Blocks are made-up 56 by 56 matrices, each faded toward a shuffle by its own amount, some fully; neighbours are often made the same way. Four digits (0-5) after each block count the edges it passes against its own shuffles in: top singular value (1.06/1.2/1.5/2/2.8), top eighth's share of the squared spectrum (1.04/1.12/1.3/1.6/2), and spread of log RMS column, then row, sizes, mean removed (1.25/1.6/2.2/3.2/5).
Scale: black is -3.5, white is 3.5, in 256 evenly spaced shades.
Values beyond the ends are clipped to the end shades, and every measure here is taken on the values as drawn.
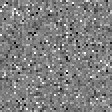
1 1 0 0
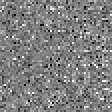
3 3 1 2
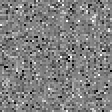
3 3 1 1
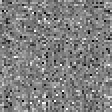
3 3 1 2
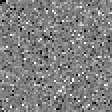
0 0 0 0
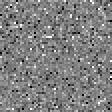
1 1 0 0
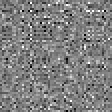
4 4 2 2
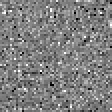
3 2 1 0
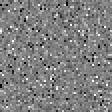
0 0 0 0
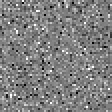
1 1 0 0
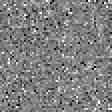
2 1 0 0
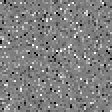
0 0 0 0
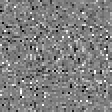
3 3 1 1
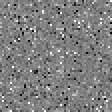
2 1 0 0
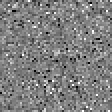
1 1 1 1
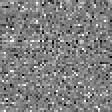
3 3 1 1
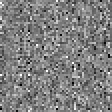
1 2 3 0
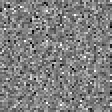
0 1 2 0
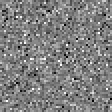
0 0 0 0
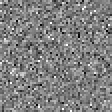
0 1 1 0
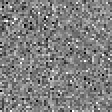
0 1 1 0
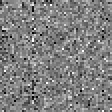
1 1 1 0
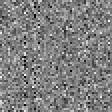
1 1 3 0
